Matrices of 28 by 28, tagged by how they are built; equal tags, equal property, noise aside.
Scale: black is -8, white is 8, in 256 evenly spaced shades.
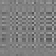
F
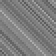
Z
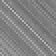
Z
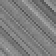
Z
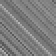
Z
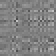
F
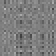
F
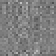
F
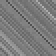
Z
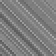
Z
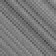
Z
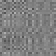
F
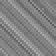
Z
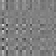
F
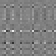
F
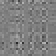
F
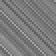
Z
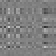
F
